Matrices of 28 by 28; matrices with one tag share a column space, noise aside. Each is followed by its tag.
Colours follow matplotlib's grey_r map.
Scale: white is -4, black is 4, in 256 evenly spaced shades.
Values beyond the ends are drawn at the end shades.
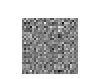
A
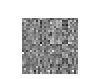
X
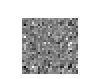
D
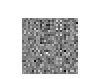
X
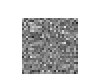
A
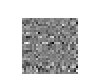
D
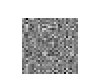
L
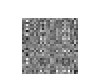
X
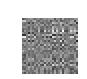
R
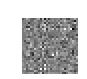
L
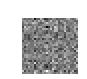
A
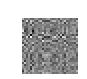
R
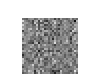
X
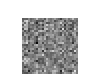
X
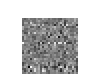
D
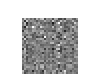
A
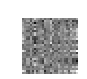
X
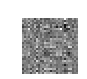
L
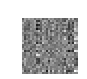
X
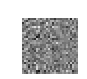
A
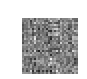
X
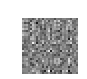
X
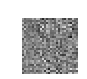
L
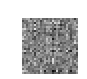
X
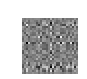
D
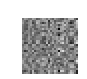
X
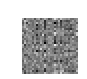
X
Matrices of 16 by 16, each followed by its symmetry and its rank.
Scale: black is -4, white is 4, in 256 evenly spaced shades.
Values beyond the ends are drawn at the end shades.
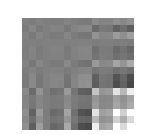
symmetric, rank one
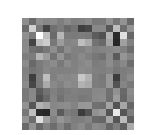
symmetric, rank three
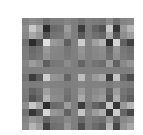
symmetric, rank one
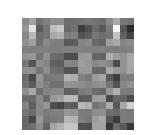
neither, rank two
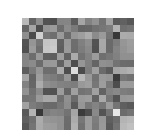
symmetric, rank three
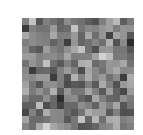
antisymmetric, full rank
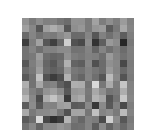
neither, rank two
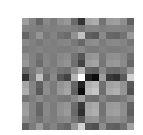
symmetric, rank one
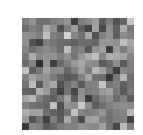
antisymmetric, full rank
